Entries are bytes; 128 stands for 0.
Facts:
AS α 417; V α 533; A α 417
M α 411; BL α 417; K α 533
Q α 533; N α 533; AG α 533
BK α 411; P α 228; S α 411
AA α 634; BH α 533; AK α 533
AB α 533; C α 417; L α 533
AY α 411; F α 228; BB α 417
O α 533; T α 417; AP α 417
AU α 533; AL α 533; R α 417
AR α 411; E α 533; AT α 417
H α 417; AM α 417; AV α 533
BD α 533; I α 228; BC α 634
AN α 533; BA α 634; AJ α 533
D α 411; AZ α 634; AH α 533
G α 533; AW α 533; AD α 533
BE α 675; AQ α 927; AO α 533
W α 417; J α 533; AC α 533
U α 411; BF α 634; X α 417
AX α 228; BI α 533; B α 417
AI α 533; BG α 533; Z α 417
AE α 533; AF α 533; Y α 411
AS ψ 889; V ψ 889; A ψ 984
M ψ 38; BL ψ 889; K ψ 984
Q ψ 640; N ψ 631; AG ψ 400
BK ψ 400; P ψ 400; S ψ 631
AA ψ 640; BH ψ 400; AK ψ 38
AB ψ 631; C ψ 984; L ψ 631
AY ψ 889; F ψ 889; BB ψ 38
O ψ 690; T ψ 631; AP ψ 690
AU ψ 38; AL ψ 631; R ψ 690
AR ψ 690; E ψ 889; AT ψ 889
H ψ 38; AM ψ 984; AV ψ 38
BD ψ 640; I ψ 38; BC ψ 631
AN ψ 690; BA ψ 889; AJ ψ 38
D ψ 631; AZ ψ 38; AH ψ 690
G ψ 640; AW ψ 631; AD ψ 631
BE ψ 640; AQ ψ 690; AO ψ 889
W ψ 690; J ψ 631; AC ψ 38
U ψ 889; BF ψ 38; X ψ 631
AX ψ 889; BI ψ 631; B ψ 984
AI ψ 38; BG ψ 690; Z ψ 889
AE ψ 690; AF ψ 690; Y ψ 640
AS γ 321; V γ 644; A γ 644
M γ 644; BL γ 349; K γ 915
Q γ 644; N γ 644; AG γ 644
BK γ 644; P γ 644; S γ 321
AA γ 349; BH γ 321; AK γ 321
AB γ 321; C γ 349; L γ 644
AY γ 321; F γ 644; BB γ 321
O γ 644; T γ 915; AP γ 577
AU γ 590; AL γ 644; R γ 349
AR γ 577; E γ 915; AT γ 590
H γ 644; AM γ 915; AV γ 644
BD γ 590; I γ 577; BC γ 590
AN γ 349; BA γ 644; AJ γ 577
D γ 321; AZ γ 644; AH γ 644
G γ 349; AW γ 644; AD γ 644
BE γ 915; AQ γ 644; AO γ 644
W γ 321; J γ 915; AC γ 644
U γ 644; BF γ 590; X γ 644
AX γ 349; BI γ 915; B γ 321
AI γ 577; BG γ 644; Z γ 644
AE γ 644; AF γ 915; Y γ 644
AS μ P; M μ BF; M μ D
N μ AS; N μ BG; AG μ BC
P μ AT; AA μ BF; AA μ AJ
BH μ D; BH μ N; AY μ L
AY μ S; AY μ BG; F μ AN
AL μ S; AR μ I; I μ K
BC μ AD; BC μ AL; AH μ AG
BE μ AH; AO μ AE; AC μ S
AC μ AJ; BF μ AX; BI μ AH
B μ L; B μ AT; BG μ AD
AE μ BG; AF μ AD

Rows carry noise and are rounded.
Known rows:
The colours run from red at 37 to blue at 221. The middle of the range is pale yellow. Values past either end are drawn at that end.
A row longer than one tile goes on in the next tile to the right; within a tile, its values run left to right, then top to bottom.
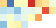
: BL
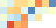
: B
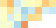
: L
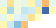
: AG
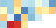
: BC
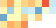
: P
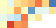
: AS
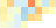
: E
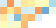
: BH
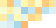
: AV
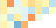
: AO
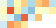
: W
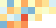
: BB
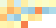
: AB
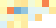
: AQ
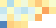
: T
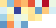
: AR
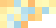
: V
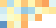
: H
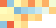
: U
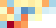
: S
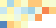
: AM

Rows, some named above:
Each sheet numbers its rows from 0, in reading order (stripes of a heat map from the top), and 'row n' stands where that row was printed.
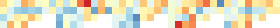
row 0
F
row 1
I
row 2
AN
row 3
AS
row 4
AZ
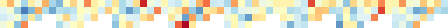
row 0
AL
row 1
BE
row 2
AX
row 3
AT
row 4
BI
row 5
G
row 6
R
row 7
AC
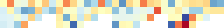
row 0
AC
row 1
BG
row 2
C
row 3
BF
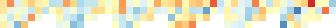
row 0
AO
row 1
AF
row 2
O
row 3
P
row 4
E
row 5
AA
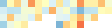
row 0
BE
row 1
AZ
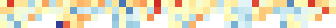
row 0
AE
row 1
M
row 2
AP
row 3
N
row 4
G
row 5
BL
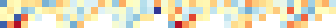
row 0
BF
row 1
AD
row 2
AH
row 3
D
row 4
BA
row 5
W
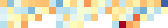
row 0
Z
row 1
BE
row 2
AY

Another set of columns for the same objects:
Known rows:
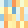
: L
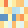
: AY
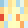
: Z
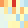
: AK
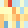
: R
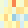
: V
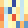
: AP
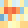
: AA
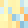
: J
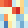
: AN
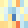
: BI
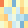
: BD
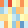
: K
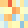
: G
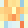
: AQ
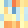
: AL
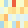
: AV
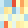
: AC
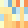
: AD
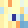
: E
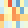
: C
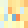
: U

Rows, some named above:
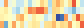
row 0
AS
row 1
BA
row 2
S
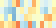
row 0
BI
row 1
AS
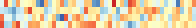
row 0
BE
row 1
BC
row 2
D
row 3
BC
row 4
AR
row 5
AA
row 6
N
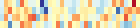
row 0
P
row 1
AT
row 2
AS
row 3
AS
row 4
I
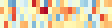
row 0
BF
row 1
F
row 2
AA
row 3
M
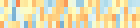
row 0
AF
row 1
BB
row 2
W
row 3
BB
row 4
BB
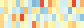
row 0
B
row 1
AC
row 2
AH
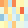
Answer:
BH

